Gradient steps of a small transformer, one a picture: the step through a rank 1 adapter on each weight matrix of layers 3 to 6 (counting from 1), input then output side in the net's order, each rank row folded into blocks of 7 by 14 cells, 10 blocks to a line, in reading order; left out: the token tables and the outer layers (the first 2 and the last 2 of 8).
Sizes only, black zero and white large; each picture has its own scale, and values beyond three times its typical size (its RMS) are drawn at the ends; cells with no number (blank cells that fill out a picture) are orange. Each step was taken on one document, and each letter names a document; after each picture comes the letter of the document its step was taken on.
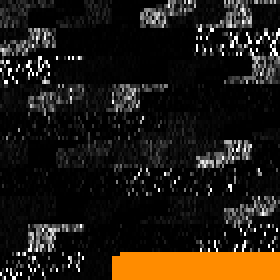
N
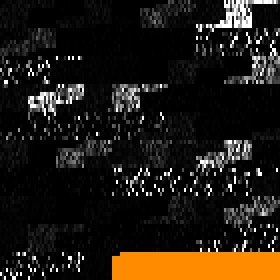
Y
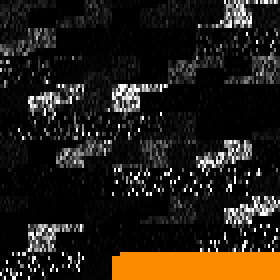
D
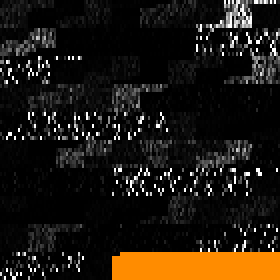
N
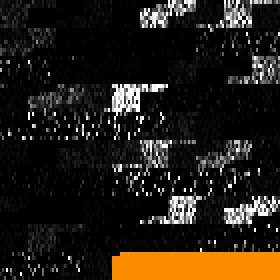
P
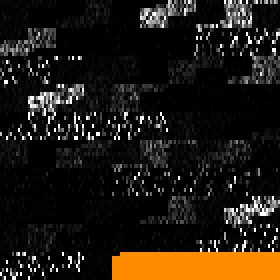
D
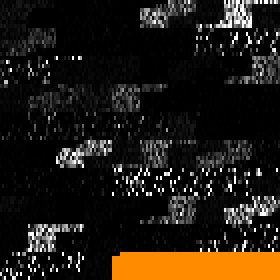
D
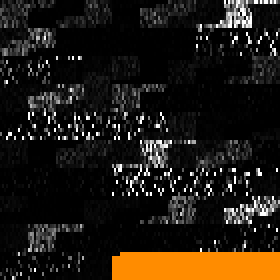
Y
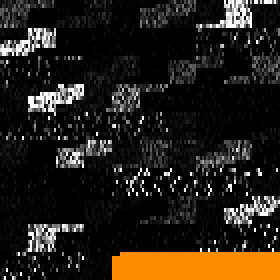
Y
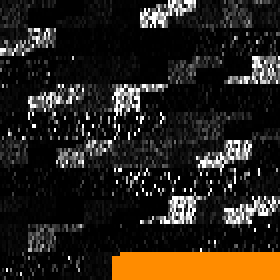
P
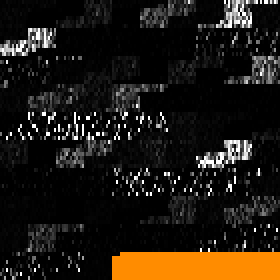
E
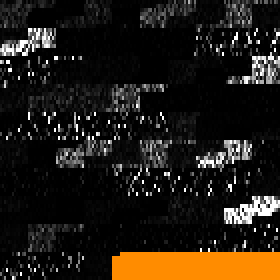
E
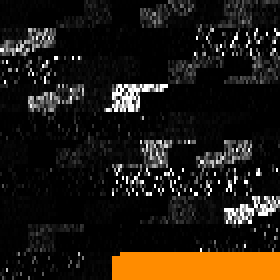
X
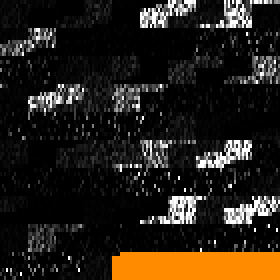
P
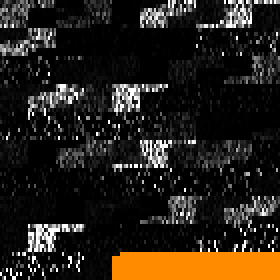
N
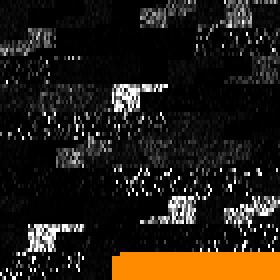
Y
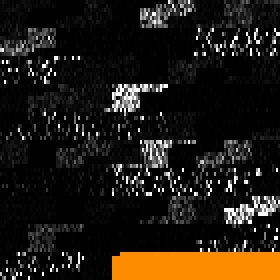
X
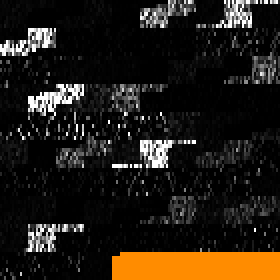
E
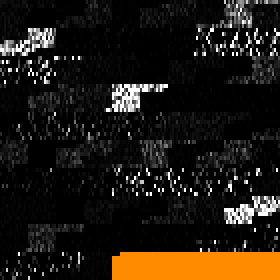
X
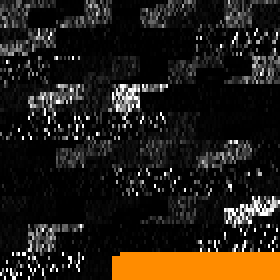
D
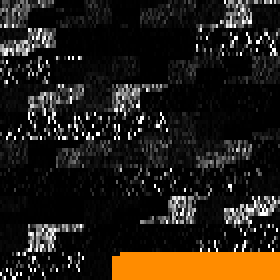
N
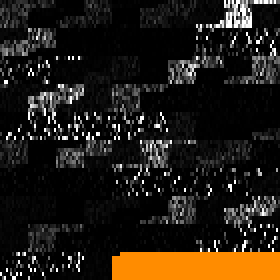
Y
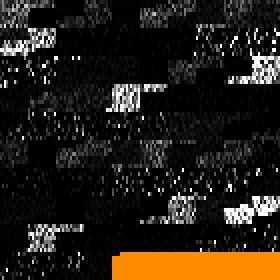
X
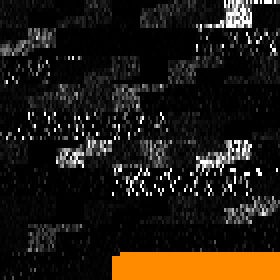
N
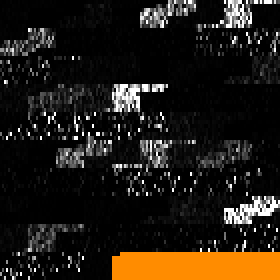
D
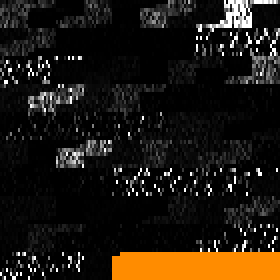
Y
